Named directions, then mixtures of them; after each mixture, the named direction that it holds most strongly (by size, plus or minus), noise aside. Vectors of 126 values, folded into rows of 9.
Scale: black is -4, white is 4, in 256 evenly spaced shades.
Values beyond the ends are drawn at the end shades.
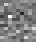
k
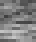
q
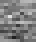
q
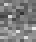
k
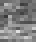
q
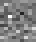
k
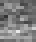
q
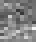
k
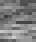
q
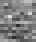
q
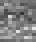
k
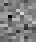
k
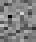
k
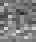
k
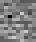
k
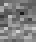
k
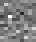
k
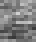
q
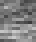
q
